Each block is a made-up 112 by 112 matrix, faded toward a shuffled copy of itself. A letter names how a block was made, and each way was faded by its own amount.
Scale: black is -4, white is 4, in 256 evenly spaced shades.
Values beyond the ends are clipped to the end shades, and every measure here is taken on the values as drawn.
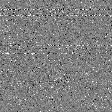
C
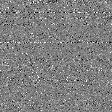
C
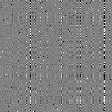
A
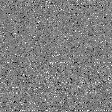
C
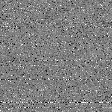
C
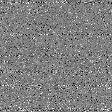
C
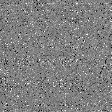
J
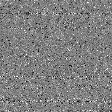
C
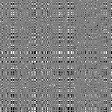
A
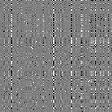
A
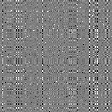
A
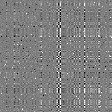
A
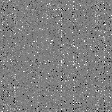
J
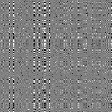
A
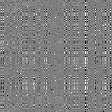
A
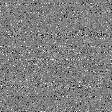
C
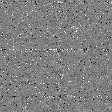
J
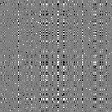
A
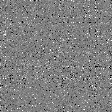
J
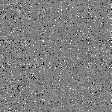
J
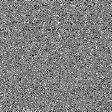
C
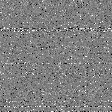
C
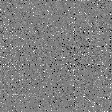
J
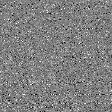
C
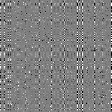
A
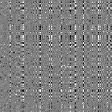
A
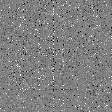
J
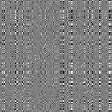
A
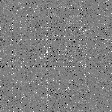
J
